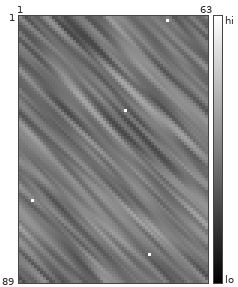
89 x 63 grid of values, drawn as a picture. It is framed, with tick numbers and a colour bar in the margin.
Odd rows or columns: none. Lone odd cells: 4, each higher than its neighbours. Histogram: heavy tails on both sides. Grain: diagonal, down to the right.
